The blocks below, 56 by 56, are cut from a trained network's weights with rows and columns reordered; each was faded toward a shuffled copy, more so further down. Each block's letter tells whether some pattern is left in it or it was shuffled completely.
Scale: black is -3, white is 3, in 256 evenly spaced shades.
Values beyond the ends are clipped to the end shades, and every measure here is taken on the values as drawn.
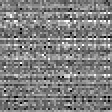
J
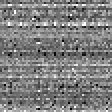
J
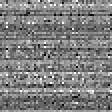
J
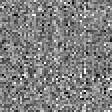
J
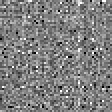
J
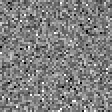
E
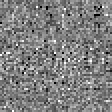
J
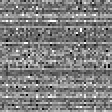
J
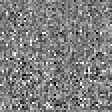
J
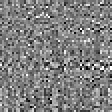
J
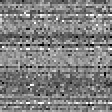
J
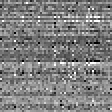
J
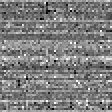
J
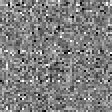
J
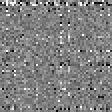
J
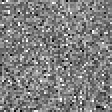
E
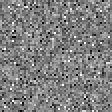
E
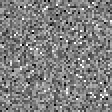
E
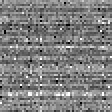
J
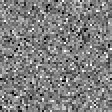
E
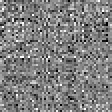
J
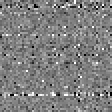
J
